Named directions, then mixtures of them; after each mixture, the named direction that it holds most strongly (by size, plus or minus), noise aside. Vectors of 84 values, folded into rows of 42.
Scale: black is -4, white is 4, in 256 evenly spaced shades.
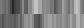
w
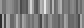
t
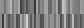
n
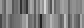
t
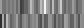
t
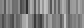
n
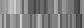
w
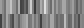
t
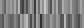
n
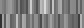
t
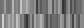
n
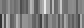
t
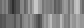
w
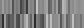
n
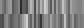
n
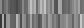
t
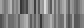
n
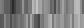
w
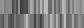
n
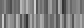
n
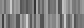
n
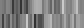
w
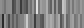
n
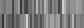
n
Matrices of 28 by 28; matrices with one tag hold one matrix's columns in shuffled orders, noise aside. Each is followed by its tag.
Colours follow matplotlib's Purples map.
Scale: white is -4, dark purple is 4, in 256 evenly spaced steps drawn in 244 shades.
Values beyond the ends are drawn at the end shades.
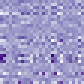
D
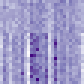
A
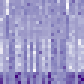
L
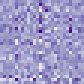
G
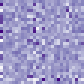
G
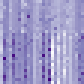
A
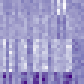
L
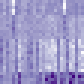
L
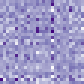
G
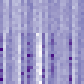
A
